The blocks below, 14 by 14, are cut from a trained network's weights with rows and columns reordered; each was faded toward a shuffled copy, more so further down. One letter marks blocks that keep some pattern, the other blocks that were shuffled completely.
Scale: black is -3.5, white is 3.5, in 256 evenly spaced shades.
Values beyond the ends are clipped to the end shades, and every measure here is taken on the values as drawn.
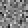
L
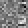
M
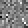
L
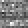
M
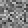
L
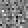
L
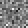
M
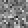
L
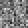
M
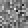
L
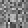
M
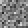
L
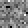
L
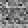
M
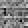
M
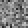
L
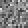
L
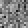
M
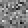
L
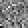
L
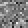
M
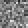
L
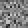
M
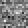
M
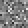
L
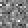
M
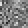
M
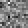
M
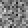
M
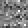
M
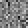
M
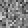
L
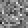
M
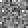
L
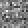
M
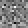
M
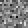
L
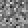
M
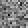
L
